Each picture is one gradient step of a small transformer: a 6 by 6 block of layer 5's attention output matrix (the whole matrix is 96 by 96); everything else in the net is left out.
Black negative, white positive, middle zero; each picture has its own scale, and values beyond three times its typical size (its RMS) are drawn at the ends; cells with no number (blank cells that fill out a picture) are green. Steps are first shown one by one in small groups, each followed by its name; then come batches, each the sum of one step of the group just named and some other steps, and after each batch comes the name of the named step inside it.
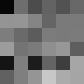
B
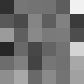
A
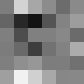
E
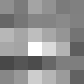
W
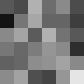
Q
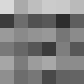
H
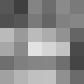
W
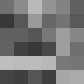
Q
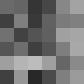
E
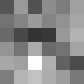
E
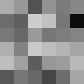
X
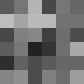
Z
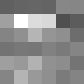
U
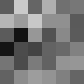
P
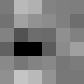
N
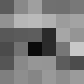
Z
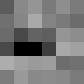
N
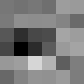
N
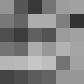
X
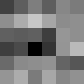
Z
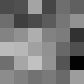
Z
